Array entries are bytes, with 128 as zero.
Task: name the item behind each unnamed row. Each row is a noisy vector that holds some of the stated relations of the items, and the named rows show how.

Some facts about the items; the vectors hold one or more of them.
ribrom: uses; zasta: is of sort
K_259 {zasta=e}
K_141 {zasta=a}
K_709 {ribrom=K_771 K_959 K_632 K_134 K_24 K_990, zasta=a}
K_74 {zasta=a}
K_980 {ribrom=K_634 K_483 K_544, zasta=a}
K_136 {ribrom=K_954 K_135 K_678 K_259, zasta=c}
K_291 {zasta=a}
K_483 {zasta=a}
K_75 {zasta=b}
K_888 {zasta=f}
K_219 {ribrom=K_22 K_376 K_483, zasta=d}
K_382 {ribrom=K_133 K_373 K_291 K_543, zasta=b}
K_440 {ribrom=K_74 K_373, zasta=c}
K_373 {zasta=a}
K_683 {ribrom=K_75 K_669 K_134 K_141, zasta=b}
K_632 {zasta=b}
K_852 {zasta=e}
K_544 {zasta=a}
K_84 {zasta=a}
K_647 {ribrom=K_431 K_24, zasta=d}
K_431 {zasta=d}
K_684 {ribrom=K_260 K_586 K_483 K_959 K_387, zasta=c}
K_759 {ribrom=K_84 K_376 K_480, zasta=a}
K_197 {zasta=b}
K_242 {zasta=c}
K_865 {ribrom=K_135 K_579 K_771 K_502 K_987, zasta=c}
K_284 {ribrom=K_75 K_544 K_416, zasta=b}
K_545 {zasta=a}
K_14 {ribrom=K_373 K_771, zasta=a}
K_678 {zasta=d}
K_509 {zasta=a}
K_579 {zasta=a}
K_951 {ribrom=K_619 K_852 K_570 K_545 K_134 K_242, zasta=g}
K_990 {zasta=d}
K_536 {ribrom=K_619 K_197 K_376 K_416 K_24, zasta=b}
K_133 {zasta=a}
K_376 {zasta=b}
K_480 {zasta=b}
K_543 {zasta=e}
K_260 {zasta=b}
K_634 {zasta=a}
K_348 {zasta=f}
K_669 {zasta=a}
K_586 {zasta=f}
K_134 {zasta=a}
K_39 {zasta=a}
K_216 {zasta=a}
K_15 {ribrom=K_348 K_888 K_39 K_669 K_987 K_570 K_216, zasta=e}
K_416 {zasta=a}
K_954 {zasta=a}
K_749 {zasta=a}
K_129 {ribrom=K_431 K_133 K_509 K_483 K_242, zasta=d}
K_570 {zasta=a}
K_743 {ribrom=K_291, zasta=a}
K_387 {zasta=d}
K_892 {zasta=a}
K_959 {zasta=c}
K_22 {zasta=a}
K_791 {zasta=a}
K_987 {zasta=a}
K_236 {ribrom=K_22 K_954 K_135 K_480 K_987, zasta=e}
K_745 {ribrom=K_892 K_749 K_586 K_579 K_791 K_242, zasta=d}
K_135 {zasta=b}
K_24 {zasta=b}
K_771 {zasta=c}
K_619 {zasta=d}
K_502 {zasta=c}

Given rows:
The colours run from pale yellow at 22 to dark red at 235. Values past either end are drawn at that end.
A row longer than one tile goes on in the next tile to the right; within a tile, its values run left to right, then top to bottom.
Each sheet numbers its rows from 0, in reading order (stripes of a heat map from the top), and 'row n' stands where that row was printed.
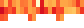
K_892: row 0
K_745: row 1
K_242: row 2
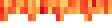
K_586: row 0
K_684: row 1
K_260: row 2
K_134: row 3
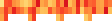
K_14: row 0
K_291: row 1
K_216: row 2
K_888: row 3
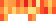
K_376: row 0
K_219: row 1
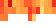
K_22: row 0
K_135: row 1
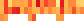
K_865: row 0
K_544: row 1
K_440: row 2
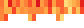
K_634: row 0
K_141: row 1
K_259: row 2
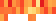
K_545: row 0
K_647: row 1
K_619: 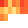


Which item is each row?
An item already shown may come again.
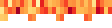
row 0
K_15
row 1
K_129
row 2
K_759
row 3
K_684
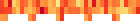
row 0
K_987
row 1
K_759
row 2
K_743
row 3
K_134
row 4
K_431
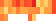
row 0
K_197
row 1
K_678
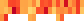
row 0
K_980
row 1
K_683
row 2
K_141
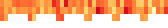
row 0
K_632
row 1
K_480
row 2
K_483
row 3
K_951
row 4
K_951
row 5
K_543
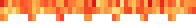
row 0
K_619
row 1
K_24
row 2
K_509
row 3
K_954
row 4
K_219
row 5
K_134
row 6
K_990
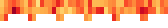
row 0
K_709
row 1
K_387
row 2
K_619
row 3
K_136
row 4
K_260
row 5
K_579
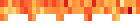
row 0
K_619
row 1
K_24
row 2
K_84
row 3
K_133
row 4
K_236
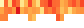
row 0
K_382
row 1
K_852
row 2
K_24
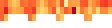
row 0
K_502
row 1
K_771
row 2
K_236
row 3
K_75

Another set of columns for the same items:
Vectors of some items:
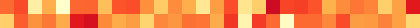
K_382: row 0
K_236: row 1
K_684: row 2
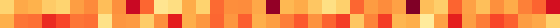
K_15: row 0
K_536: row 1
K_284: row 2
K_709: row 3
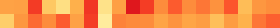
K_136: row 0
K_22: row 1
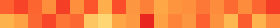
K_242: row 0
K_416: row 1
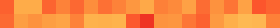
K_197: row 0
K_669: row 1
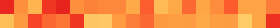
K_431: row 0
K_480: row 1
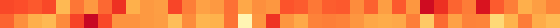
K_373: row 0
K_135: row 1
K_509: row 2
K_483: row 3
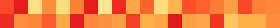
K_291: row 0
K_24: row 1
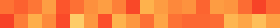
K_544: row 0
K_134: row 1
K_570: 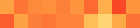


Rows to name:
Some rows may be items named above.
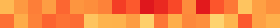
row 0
K_134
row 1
K_483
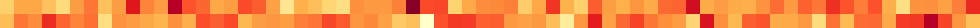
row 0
K_15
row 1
K_771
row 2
K_683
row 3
K_129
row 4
K_709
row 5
K_75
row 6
K_440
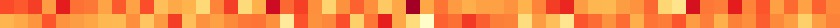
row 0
K_586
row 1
K_759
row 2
K_980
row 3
K_745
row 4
K_219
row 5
K_502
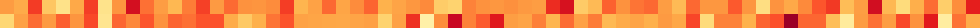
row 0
K_136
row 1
K_619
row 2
K_480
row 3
K_647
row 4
K_376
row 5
K_14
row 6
K_865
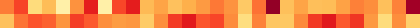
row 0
K_743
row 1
K_951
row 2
K_951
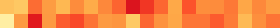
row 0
K_709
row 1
K_543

